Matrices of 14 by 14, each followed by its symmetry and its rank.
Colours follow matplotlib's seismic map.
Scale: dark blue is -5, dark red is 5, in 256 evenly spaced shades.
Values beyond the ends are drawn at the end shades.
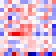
neither, rank three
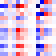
neither, rank two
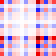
symmetric, rank one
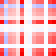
symmetric, rank one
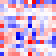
neither, rank three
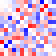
antisymmetric, full rank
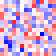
neither, full rank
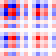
symmetric, rank one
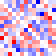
antisymmetric, full rank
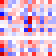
neither, rank two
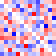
antisymmetric, full rank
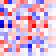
neither, rank three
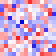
neither, full rank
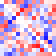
antisymmetric, full rank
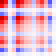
symmetric, rank one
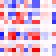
neither, rank two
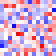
neither, full rank
